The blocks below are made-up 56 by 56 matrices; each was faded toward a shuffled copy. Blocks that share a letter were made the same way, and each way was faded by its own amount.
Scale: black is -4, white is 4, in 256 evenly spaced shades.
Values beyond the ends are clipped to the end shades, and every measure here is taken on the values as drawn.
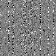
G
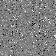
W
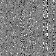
G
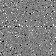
W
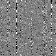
G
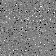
W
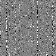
G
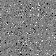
W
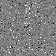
W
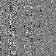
G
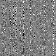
G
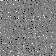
W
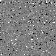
W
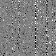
G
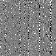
G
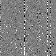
G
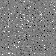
W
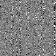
G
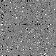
W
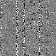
G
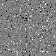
W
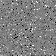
W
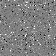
W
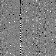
G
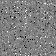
W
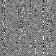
G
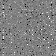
W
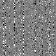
G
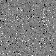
W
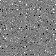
W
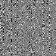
G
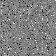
W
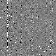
G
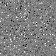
W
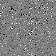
W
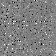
W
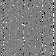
G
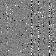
G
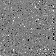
W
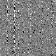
G
